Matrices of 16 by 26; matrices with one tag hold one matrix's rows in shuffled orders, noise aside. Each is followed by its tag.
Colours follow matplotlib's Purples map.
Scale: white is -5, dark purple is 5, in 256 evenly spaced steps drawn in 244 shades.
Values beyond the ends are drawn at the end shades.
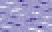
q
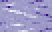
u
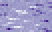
u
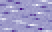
q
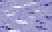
u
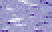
u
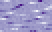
q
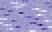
q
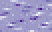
q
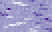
u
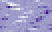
u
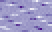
q
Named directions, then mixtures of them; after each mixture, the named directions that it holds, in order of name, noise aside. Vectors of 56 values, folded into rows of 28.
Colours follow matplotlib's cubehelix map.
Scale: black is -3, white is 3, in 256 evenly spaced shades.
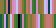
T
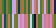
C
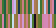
C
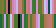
T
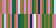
C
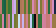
C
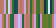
C, T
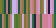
C, T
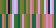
C, T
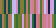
C, T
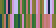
C, T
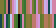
T
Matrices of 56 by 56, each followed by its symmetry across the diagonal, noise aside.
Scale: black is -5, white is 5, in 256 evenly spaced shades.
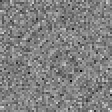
symmetric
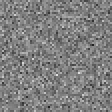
neither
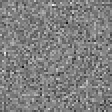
symmetric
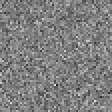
neither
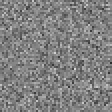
neither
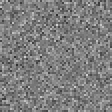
symmetric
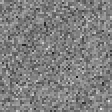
symmetric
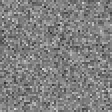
neither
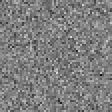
neither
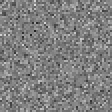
symmetric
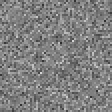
symmetric
